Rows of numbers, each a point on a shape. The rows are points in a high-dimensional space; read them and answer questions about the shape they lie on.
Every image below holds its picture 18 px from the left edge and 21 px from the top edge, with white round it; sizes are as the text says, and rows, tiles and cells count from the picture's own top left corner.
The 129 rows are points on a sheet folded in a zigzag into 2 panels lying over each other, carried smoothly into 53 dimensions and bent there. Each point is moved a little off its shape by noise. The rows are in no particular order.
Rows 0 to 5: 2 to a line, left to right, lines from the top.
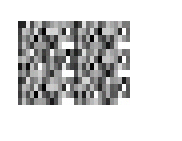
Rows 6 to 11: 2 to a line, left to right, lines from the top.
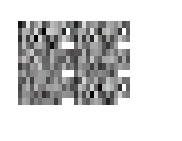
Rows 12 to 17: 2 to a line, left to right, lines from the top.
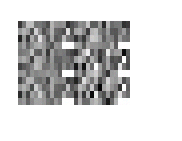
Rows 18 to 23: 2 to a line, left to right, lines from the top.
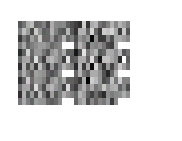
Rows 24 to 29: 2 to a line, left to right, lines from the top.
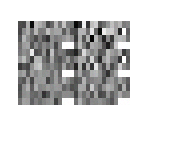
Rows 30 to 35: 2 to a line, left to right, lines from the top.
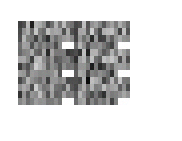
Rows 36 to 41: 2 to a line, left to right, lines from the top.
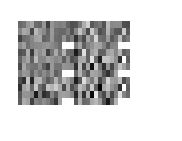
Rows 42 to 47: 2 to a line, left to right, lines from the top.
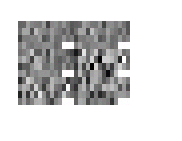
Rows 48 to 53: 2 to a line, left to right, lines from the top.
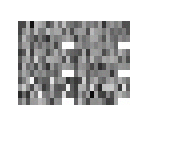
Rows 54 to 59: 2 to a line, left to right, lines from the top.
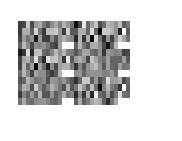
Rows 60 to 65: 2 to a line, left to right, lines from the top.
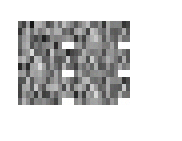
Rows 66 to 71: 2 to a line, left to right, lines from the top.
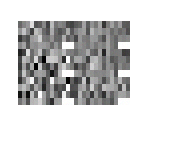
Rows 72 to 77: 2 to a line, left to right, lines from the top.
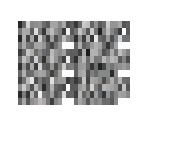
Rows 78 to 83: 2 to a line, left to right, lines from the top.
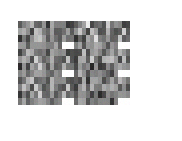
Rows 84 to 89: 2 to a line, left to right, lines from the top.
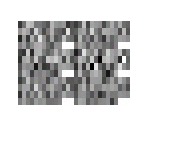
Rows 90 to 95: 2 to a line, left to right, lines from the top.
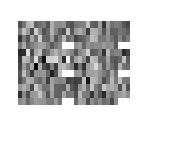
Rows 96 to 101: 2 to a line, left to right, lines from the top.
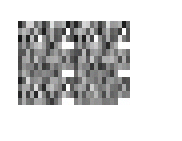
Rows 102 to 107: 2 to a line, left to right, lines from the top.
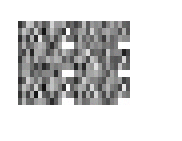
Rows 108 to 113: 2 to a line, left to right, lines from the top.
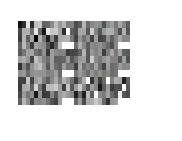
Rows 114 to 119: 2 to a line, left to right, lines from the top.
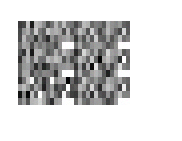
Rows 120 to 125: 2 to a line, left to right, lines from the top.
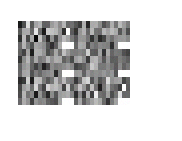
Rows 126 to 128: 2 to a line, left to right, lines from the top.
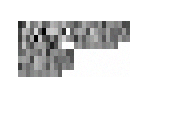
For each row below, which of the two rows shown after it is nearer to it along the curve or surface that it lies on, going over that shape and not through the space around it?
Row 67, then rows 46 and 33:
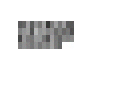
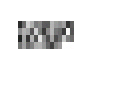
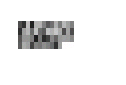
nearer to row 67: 46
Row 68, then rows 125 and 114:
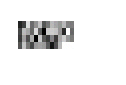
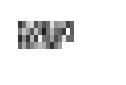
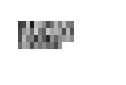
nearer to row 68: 125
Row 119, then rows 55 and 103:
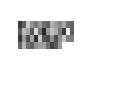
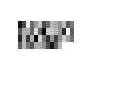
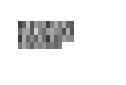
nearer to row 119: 55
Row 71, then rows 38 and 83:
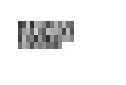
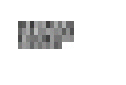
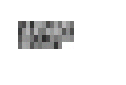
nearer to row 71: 38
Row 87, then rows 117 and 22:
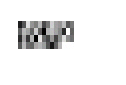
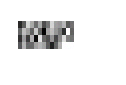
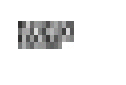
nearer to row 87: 117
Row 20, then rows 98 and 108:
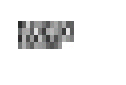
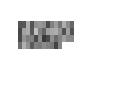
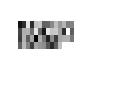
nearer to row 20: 108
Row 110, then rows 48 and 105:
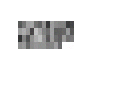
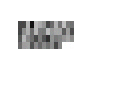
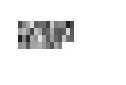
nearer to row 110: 105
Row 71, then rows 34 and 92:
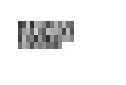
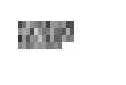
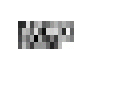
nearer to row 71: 34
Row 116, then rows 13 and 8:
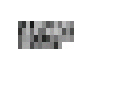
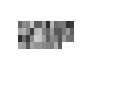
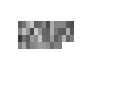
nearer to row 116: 8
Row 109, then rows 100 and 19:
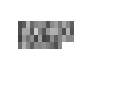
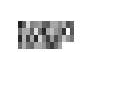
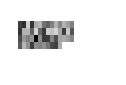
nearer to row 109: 19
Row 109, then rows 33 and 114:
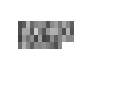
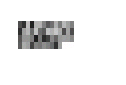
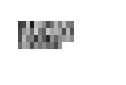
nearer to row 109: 33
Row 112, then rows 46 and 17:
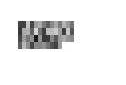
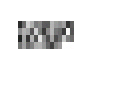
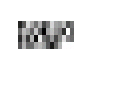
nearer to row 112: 17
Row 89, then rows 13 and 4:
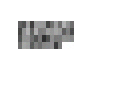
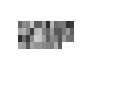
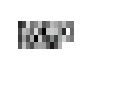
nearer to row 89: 4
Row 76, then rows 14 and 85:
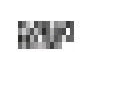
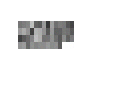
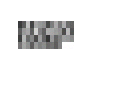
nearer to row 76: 14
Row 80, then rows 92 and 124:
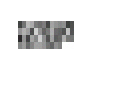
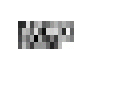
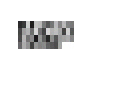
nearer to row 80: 124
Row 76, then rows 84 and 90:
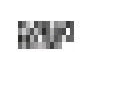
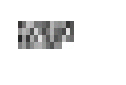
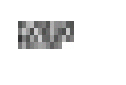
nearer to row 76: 90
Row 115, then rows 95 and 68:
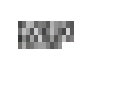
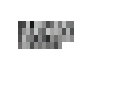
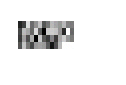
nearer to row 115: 68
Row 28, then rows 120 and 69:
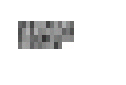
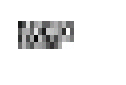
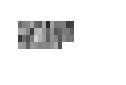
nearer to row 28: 120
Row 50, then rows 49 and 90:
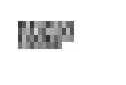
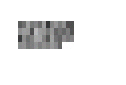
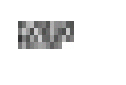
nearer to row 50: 49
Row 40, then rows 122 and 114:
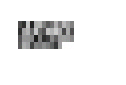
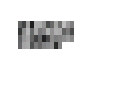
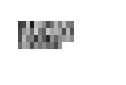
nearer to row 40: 122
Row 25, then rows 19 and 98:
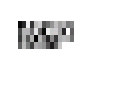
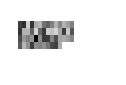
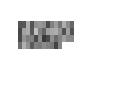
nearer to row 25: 19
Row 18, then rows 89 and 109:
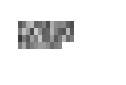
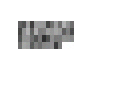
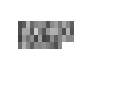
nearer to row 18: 109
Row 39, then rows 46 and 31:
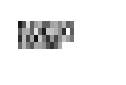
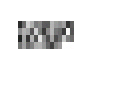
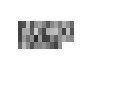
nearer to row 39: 46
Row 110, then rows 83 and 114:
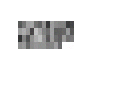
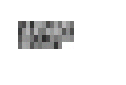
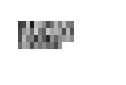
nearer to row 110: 114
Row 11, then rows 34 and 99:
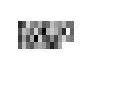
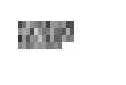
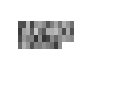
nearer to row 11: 99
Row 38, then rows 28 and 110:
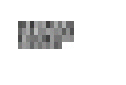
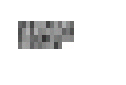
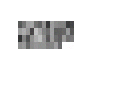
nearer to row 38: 110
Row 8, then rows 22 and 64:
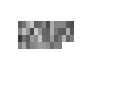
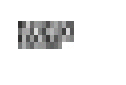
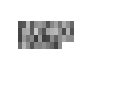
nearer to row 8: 64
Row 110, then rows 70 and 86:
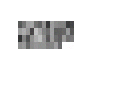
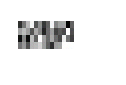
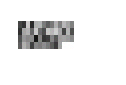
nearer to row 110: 70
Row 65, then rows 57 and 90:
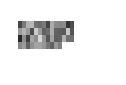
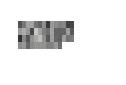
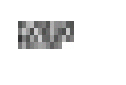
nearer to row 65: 57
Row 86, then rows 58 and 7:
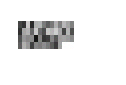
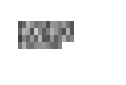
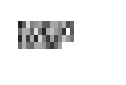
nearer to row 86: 58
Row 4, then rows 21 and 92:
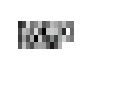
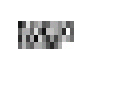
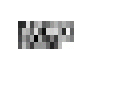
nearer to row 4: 92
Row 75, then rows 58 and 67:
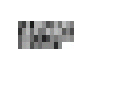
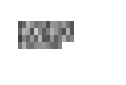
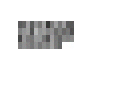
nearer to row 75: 58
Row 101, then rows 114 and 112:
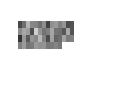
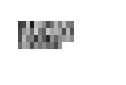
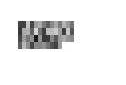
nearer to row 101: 114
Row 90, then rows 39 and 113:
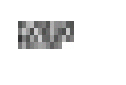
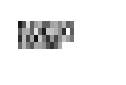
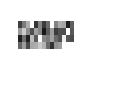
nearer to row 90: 113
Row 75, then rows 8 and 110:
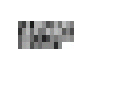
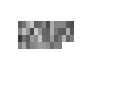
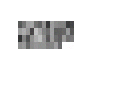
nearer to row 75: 8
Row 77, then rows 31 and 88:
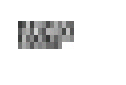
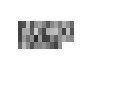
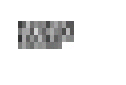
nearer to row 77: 88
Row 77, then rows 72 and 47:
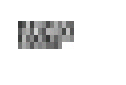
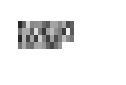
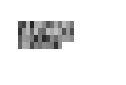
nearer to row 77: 72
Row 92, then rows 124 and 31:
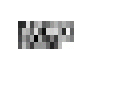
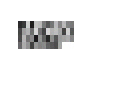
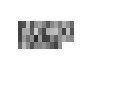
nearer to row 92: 31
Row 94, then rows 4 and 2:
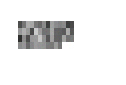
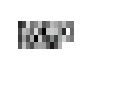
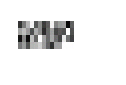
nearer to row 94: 2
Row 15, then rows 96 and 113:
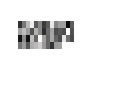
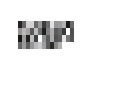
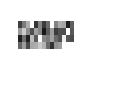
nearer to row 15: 96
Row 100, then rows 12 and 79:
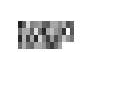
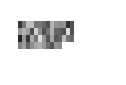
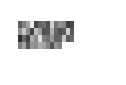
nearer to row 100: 12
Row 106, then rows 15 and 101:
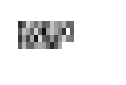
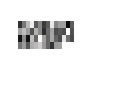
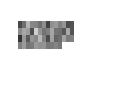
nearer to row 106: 15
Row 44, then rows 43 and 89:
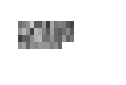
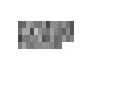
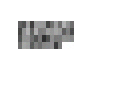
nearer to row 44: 43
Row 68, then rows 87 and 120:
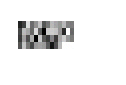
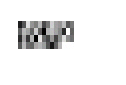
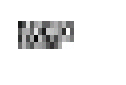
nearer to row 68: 87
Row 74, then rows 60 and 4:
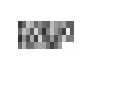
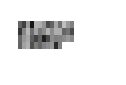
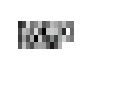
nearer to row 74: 4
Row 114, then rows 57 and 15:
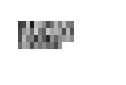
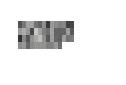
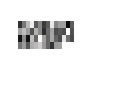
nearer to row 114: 57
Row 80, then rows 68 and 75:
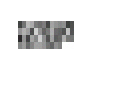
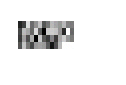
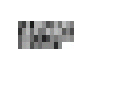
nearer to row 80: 68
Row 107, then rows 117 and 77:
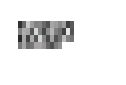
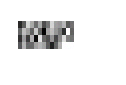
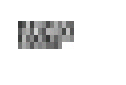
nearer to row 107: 77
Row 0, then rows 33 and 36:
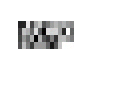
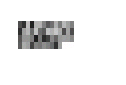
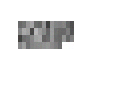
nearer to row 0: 33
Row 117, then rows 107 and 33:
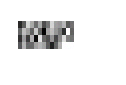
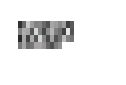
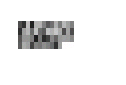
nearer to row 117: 107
